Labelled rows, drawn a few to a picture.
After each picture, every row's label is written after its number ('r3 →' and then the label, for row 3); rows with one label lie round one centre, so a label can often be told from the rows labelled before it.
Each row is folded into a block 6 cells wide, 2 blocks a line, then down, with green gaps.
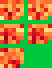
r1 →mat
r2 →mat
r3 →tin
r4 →tin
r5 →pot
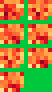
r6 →tin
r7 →mat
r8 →pot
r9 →pot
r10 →mat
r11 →pot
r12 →pot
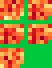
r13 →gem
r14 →tin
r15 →tin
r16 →tin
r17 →mat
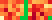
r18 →mat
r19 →tin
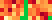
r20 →gem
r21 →pot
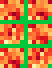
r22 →pot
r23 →pot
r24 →gem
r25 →pot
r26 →pot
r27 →gem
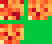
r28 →pot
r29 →mat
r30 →mat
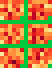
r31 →mat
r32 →tin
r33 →mat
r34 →tin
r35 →pot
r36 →gem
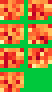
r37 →mat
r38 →tin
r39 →mat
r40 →pot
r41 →tin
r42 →gem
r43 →mat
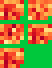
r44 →tin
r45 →mat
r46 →gem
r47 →tin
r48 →tin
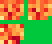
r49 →mat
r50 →mat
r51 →pot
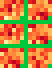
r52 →gem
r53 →pot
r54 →gem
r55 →pot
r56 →pot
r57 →mat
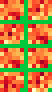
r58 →pot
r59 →gem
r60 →gem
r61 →pot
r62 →pot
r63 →pot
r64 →tin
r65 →gem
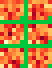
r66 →mat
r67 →tin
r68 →gem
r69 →pot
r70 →pot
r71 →mat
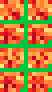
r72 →pot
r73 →pot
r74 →tin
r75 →tin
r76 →mat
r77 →mat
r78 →tin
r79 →tin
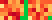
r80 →pot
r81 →mat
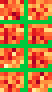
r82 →pot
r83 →mat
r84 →tin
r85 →tin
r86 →gem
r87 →tin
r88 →mat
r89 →gem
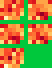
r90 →gem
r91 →pot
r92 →pot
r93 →pot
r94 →gem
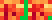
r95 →tin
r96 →tin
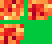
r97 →gem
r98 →tin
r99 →tin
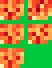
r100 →mat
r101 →gem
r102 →mat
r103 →mat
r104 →mat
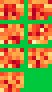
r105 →tin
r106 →tin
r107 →pot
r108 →gem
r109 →pot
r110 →mat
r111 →mat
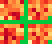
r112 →pot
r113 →mat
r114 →tin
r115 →mat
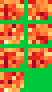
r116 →tin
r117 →pot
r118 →gem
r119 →pot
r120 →tin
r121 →tin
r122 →gem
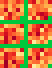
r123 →mat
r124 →pot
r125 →tin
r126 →gem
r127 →tin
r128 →gem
